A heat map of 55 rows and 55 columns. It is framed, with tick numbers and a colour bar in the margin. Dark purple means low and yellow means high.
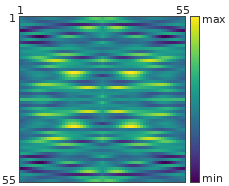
The values follow a bell shape. It mirrors both left to right and top to bottom. There is no overall slope. Streaks run across, left to right.
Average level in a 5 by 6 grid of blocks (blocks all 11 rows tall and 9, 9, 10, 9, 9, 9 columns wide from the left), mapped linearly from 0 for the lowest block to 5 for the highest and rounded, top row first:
013310 | 353353 | 444444 | 353353 | 013310
